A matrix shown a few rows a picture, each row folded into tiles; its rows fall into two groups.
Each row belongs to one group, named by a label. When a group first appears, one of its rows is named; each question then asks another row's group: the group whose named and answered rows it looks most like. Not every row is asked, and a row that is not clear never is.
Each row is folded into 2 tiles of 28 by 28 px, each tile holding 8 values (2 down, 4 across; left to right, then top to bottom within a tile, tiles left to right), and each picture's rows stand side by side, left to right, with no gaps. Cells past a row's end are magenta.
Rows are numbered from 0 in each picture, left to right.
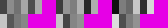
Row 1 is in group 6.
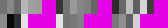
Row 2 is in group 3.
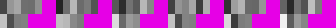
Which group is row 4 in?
6
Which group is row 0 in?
6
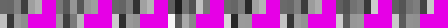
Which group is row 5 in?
6
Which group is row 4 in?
6
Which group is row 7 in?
6
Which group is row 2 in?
6
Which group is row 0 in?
6
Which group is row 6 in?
6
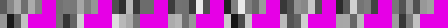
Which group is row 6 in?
3
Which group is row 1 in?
6
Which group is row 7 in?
6
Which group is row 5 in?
3
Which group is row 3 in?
3
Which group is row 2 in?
3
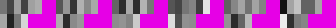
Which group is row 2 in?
3
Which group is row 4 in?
6
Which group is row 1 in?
6
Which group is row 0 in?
6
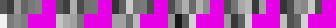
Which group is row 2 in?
3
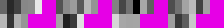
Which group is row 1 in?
6
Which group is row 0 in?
6
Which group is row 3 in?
6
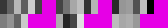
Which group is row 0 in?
3
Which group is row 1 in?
6
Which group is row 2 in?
3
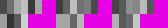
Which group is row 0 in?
6
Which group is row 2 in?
3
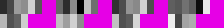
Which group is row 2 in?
3
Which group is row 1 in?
3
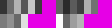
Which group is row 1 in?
3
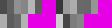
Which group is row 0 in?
3
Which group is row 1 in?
6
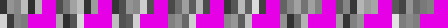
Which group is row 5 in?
6
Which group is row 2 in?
3
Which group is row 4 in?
3
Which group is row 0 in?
6
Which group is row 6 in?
6
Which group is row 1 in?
6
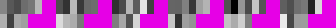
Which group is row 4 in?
3
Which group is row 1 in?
3
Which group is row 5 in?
6
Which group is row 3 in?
6
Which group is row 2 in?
3
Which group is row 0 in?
6
